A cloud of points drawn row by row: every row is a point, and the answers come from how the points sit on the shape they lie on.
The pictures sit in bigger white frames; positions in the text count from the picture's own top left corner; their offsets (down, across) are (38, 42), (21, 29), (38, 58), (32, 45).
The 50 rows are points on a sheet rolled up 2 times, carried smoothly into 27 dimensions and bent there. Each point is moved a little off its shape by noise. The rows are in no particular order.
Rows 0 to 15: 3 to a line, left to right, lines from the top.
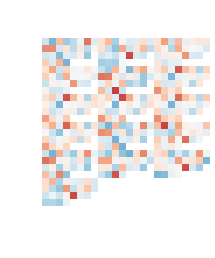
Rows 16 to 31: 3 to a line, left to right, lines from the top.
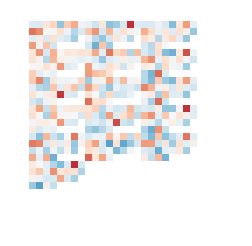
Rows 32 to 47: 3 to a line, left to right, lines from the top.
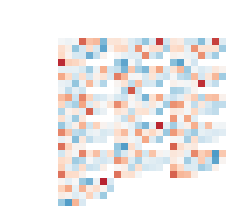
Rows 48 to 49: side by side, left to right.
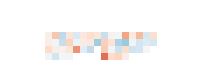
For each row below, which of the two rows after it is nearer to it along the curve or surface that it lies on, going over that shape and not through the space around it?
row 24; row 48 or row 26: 26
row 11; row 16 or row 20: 20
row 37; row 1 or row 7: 1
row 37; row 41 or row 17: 17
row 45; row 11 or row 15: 11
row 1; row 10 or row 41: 10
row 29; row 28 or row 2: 28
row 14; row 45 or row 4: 4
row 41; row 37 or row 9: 9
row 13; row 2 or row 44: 44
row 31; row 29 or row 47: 47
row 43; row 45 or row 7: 45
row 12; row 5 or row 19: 5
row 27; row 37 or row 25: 37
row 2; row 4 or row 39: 39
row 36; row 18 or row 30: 30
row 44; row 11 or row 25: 11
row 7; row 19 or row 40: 40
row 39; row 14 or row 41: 41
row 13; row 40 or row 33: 33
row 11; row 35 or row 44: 44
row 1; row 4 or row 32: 4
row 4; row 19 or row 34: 34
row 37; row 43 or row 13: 13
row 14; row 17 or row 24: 17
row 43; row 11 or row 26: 11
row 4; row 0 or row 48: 0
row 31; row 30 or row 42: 42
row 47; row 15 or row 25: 15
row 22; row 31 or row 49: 31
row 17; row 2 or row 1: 1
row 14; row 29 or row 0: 0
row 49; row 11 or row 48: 11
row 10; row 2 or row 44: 44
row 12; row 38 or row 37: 37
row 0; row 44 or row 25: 44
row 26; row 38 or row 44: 38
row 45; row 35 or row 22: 35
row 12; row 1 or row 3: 1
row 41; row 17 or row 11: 11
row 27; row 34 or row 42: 42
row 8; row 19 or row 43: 43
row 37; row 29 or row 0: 0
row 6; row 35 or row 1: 1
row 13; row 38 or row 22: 22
